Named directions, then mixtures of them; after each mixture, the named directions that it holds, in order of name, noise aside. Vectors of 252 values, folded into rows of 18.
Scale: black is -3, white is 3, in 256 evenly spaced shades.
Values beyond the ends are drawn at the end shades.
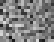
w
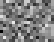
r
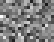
r, w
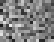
w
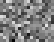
r, w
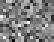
r, w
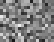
r, w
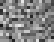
w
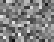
r, w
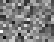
r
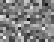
r, w
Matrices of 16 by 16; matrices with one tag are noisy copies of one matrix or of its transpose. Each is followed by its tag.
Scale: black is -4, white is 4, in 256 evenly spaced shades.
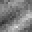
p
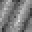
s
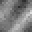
p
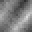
p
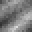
p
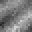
p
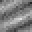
s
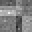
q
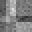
q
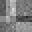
q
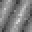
s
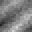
p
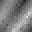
p
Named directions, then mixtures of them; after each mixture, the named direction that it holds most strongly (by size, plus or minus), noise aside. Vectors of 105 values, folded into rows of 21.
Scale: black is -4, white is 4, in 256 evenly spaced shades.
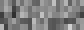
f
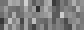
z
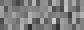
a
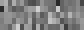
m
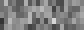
a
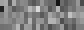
m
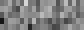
f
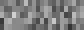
a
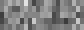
z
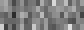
f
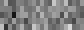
f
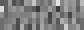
m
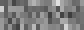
m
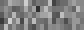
z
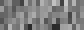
a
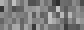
m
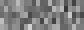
a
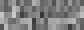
f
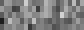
z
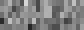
z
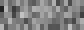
f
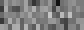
m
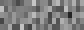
a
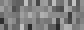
a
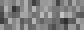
f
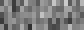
f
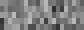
a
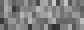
f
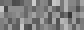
a
